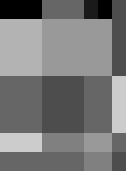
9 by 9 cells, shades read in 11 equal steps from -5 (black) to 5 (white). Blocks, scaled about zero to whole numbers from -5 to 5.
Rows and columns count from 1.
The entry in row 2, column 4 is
1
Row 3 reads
2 2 2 1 1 1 1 1 -2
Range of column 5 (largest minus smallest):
3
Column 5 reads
-1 1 1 1 -2 -2 -2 0 -1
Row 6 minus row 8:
-4 -4 -4 -2 -2 -2 -2 -2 4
